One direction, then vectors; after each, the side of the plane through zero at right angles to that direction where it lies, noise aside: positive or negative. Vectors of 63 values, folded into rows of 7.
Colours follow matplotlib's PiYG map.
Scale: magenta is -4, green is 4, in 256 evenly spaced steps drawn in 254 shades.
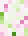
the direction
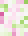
negative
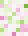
negative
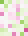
negative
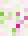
positive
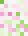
negative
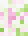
negative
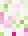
negative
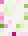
negative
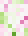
positive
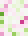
positive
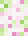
negative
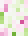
positive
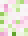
positive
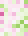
negative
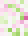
positive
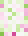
negative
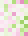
negative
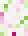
negative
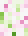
positive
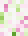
positive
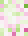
negative
